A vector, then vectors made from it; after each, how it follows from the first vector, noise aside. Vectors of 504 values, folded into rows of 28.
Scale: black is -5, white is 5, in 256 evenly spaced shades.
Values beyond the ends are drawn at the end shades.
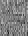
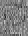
wrapped around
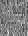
negated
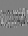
partly zeroed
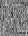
wrapped around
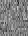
wrapped around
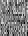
scaled up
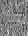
negated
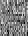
scaled up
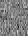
wrapped around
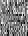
scaled up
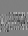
partly zeroed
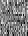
scaled up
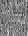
negated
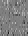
partly zeroed
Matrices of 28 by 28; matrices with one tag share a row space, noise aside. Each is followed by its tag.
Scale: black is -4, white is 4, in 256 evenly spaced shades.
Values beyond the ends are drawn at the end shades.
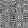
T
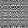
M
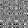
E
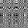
E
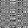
T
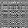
M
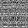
M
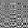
T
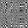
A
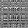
M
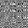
T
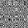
E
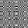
E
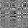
T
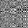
T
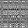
M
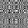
E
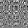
E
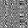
A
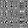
A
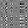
A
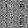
A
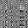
A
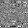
T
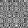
E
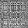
M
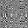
A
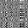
A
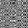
T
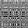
M
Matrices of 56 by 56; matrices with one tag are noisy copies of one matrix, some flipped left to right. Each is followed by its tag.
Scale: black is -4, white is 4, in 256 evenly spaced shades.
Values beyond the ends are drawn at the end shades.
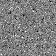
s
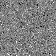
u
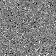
u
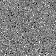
u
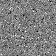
s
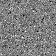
s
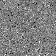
u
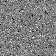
s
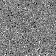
u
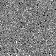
u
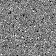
s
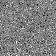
u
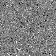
u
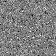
s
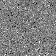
u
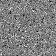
s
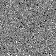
u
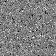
s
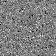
s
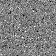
s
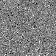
u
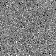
u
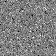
s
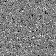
s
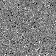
u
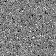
s
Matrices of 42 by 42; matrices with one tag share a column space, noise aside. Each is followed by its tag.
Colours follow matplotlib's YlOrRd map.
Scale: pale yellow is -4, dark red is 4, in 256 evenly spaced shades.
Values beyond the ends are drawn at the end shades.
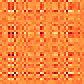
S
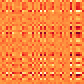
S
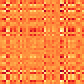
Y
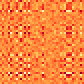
S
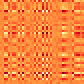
S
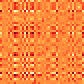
S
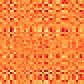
Y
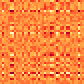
S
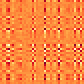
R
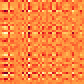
S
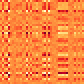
S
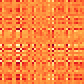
R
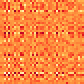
S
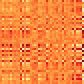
R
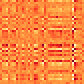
R
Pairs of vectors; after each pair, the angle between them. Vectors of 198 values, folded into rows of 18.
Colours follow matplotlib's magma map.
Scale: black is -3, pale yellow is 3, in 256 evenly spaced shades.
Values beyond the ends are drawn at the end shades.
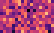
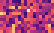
nearly opposite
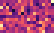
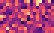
partly opposed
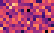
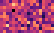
partly aligned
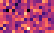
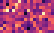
nearly opposite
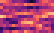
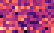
partly opposed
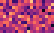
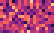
nearly parallel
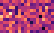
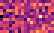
nearly opposite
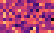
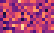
partly opposed
